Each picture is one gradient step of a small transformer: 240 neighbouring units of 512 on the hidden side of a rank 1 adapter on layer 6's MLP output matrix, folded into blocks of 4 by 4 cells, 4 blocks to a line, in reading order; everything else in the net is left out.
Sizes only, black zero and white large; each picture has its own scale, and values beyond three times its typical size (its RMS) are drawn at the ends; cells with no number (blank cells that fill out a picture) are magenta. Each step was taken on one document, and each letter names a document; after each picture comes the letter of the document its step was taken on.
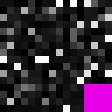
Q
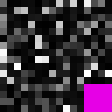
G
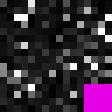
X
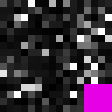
X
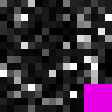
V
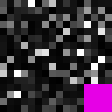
X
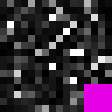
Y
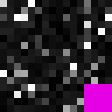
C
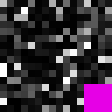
C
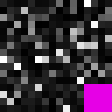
Q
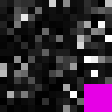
V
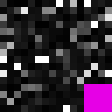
G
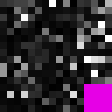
V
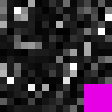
C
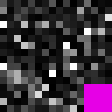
X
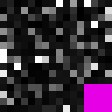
G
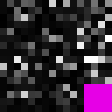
V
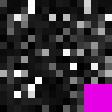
Y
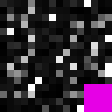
Y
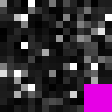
X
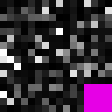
Q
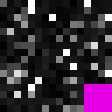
Y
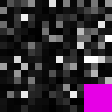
V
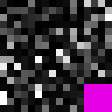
G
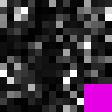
C
